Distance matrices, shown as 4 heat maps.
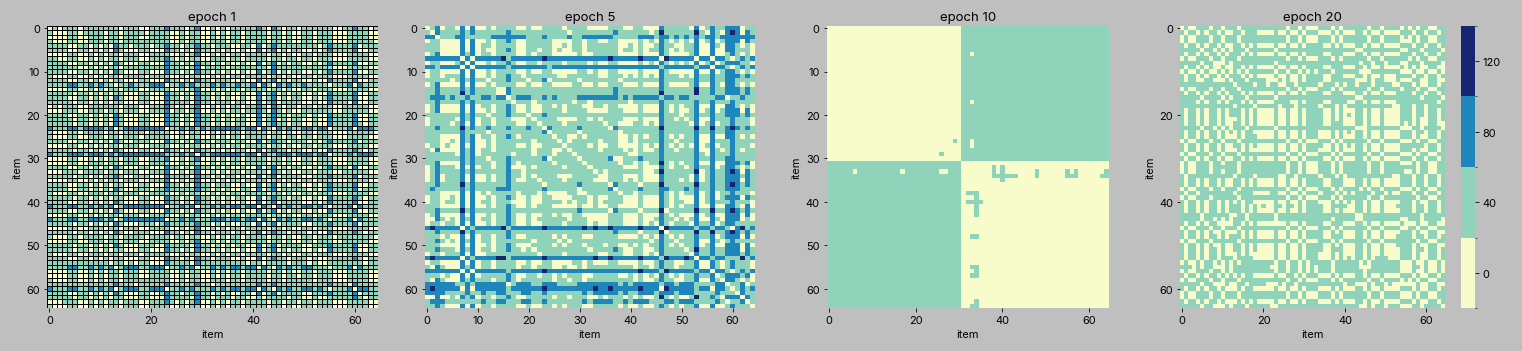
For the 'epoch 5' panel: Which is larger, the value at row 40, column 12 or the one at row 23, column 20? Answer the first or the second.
the second
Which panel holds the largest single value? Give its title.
epoch 5
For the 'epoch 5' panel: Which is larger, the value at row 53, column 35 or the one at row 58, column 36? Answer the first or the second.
the first
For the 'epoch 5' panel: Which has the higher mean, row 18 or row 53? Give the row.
53
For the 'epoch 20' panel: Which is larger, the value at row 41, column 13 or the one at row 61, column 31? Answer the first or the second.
the first
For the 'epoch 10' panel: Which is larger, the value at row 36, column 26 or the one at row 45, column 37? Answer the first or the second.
the first
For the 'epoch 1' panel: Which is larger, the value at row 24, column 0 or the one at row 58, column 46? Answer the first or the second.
the first
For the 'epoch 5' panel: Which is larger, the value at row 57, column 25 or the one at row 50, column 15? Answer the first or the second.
the second
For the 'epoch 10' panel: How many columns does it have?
65
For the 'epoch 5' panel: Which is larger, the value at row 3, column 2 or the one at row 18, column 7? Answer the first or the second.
the second
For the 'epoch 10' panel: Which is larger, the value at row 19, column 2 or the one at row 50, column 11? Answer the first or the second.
the second
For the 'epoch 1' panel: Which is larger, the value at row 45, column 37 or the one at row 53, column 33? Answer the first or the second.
the second
